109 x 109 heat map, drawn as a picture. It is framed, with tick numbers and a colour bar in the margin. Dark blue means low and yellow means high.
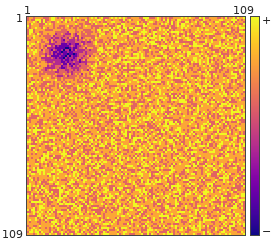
Dips: one, in the top left. Average level on the scale: 80%. Mirror symmetry: none. Ninth with the lowest average: top left.
